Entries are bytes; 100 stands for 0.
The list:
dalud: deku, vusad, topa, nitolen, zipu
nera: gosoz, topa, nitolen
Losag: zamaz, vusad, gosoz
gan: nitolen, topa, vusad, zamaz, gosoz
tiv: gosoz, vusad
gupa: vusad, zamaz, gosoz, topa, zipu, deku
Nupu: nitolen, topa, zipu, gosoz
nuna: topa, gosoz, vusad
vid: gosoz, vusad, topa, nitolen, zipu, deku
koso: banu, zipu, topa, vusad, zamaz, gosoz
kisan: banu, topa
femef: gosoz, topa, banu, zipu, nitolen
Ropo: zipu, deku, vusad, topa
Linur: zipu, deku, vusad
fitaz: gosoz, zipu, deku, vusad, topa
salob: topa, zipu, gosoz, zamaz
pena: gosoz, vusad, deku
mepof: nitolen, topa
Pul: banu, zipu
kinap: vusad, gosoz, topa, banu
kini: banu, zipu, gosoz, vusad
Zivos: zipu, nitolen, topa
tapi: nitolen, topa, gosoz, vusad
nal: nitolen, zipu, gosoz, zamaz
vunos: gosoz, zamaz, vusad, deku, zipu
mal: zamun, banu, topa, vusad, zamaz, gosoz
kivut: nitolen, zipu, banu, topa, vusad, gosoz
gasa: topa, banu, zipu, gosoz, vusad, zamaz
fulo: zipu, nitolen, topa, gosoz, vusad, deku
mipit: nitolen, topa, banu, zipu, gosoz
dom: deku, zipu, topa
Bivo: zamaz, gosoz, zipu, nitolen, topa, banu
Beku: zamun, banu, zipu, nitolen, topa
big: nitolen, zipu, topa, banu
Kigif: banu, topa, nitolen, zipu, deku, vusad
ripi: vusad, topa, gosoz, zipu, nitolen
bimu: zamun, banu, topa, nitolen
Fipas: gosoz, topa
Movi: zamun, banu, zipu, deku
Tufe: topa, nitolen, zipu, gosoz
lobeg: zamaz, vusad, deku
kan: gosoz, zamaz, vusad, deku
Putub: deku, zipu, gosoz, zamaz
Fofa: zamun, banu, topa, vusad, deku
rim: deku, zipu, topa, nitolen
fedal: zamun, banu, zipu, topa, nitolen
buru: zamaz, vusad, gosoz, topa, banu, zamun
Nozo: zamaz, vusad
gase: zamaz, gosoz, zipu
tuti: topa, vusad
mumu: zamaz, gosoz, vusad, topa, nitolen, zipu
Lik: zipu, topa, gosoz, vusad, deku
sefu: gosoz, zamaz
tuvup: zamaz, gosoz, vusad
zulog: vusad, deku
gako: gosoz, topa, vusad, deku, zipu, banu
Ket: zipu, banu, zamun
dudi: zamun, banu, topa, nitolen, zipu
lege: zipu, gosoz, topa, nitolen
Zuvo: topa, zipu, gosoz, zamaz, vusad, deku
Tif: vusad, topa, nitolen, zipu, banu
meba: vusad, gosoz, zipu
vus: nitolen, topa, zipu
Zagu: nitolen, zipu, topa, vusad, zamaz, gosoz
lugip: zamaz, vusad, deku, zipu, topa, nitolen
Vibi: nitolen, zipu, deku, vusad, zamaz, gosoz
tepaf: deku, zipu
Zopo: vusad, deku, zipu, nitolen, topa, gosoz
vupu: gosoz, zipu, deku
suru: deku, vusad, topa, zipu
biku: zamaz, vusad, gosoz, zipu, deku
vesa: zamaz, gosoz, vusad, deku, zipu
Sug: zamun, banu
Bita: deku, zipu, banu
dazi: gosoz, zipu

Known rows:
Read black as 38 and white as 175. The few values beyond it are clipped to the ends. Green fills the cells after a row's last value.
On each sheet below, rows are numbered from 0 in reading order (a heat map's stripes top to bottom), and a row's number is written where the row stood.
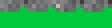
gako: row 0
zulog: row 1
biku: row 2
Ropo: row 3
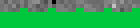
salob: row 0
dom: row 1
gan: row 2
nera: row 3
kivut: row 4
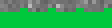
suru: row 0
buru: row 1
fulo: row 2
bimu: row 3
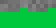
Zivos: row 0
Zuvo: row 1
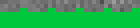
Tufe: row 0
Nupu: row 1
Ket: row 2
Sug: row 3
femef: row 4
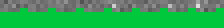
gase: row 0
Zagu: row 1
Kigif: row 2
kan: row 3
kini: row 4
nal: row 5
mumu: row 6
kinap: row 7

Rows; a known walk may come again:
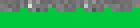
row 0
vus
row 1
kinap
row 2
suru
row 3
kivut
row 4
Zivos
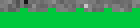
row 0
vupu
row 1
lobeg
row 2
gan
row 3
Lik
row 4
mepof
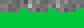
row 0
Zopo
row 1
buru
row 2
gasa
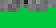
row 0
Linur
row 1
dudi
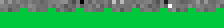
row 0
femef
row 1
Fipas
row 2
dom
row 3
salob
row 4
kisan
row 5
rim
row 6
nuna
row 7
Fofa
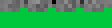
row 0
lugip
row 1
Bita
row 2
Putub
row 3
Bivo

